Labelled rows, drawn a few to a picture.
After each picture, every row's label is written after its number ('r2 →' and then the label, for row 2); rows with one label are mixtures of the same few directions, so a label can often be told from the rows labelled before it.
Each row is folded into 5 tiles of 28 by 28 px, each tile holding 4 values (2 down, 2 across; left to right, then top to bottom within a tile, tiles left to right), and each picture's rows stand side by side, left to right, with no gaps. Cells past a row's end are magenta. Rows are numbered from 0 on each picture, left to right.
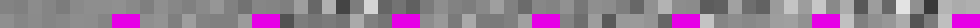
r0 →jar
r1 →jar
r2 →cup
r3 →jar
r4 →jar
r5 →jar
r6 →cup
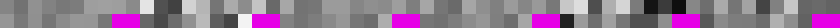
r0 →jar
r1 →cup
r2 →cup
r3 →cup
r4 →jar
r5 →cup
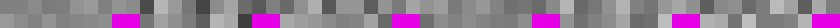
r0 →jar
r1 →cup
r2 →cup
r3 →jar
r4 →cup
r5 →jar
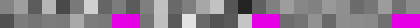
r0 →cup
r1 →jar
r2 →jar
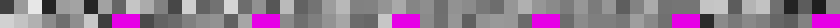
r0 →cup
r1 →cup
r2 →cup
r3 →jar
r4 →cup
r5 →jar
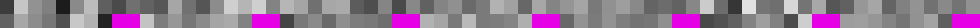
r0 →cup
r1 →jar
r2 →jar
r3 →jar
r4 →jar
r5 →cup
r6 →cup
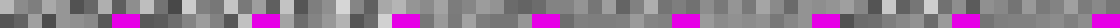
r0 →jar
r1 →cup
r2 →cup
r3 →jar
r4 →cup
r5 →cup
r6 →cup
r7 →cup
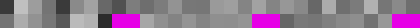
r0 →cup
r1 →jar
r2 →cup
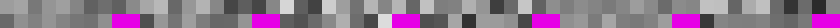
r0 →jar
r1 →jar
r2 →cup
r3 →jar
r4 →jar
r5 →jar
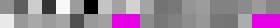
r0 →cup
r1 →cup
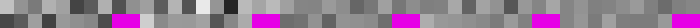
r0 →jar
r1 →cup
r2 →jar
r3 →cup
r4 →jar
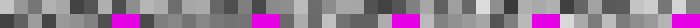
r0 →jar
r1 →jar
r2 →jar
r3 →cup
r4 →jar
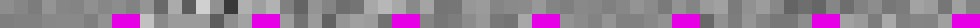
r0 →cup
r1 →cup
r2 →jar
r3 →cup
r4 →jar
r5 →jar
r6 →jar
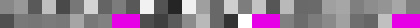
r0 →cup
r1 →cup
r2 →cup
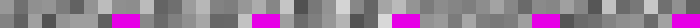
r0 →jar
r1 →cup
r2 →cup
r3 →jar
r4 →cup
